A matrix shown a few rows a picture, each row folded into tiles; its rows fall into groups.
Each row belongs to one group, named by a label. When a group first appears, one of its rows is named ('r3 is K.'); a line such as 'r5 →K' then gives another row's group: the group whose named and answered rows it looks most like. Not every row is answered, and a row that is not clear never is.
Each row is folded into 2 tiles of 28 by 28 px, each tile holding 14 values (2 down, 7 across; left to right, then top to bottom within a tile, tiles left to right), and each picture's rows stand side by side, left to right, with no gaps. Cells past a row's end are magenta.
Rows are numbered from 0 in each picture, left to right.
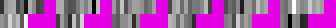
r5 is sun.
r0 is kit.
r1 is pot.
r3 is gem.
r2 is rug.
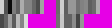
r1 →pot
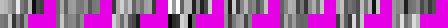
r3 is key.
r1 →pot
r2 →gem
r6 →pot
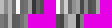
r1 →key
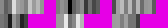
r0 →sun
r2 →gem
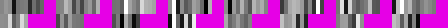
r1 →key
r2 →sun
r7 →gem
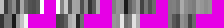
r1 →key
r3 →sun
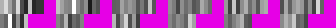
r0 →kit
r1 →kit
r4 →rug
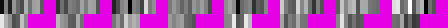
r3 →gem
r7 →kit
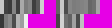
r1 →pot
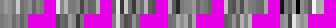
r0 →kit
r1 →key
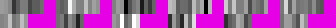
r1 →sun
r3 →pot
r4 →key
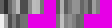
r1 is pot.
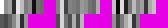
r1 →pot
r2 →rug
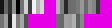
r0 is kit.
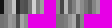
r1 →rug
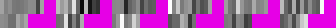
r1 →kit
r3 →key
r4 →sun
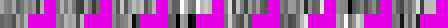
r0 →pot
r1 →kit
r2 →rug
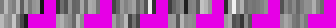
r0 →gem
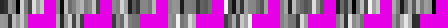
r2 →key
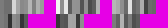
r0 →sun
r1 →key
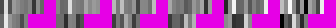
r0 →pot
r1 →sun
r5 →key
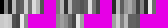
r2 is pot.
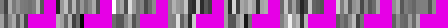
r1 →gem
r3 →kit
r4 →rug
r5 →kit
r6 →key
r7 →pot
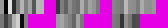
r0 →rug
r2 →sun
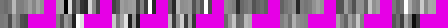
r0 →sun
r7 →sun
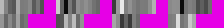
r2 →gem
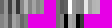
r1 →sun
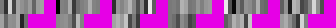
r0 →rug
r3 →sun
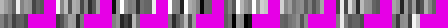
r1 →key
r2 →gem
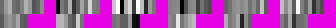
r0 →rug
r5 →kit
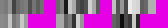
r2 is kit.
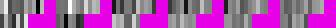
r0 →pot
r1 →sun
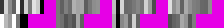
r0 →gem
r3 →key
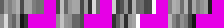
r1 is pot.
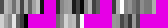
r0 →gem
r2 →gem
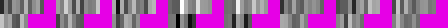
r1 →key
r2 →rug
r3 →sun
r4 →sun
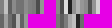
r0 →pot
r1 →rug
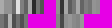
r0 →kit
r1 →rug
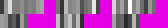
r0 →gem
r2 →kit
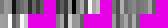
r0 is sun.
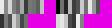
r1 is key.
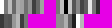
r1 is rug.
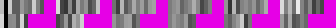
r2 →rug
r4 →rug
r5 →kit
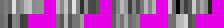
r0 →sun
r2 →key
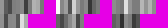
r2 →sun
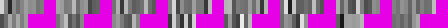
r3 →pot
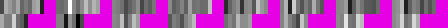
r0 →gem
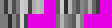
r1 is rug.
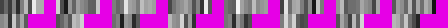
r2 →sun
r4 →sun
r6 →pot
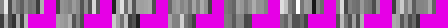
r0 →pot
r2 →gem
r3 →gem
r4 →sun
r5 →kit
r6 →pot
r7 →gem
